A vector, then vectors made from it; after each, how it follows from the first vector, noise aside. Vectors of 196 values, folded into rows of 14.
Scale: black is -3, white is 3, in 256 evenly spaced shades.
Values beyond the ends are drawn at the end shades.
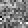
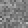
shrunk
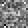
wrapped around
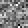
wrapped around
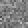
shrunk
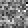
wrapped around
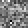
wrapped around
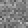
shrunk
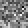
wrapped around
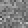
shrunk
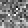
wrapped around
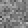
shrunk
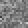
shrunk
